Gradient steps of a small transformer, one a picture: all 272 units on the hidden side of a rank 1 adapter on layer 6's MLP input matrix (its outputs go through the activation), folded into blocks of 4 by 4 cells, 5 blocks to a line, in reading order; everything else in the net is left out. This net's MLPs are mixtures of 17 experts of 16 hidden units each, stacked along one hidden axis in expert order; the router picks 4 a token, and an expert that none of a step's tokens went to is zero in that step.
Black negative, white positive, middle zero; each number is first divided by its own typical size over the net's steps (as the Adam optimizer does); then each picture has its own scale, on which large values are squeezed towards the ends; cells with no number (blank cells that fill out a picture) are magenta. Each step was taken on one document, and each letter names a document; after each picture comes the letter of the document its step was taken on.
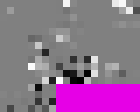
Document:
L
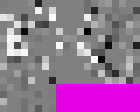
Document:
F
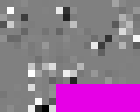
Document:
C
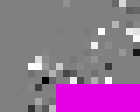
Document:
L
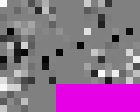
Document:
F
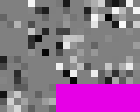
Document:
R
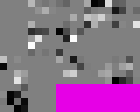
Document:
R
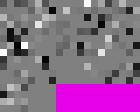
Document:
F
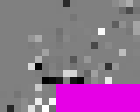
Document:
L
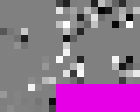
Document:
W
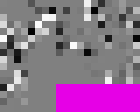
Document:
F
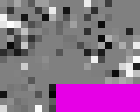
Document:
F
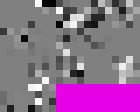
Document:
W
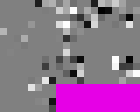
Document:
W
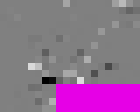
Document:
L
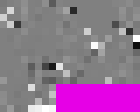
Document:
C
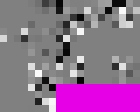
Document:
W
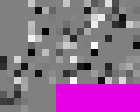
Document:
R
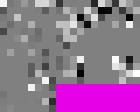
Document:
W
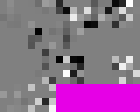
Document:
W
